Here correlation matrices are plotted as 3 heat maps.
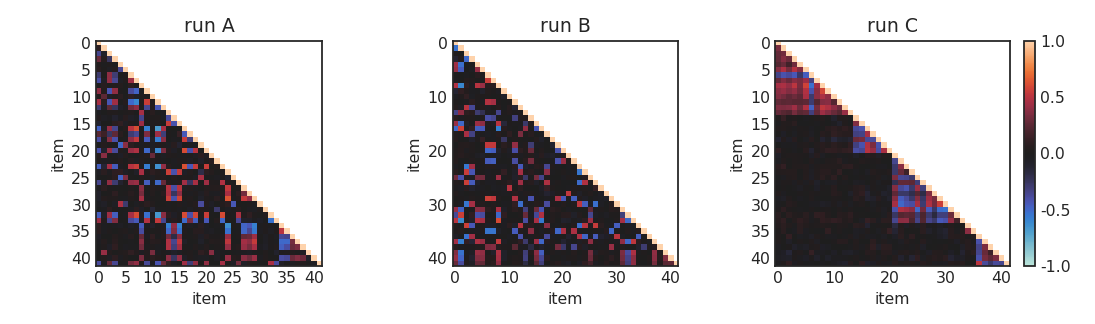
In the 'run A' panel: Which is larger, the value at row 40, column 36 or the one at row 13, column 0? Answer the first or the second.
the first
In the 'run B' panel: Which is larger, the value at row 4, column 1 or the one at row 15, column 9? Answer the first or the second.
the second
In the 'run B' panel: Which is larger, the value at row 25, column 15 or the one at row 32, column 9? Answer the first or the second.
the first
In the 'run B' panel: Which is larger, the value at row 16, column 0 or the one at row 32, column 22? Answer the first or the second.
the second
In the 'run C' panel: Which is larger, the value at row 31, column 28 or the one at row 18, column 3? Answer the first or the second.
the second
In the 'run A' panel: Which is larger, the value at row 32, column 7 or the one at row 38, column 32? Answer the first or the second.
the first
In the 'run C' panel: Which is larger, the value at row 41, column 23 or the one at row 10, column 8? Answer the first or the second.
the second
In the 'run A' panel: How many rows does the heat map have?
42
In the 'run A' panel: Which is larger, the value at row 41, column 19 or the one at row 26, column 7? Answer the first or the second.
the second
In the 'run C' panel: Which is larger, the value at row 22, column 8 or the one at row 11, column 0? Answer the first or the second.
the second
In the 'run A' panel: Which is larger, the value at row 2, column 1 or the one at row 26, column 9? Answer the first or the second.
the first
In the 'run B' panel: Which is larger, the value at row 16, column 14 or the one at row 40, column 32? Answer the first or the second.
the first
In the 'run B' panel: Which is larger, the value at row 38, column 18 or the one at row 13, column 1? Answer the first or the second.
the second
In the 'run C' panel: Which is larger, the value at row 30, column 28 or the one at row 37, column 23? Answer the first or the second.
the first
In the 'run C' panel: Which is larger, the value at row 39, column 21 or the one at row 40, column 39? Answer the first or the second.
the second
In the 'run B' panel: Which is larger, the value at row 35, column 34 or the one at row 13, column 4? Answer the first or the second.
the first
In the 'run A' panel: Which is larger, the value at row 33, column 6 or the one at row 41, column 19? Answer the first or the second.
the second
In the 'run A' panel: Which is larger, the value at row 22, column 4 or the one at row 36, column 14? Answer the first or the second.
the first
